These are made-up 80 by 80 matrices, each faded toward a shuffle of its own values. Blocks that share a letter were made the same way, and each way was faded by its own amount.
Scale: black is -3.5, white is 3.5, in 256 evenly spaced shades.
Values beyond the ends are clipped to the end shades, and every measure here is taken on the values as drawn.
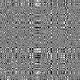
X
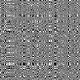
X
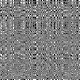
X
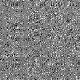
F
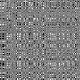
X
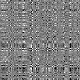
X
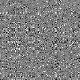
F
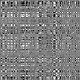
X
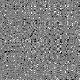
F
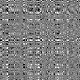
X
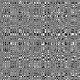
X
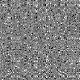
F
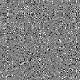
F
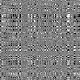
X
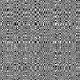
X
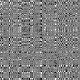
X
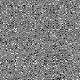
F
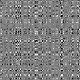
X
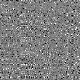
F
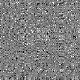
F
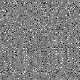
F
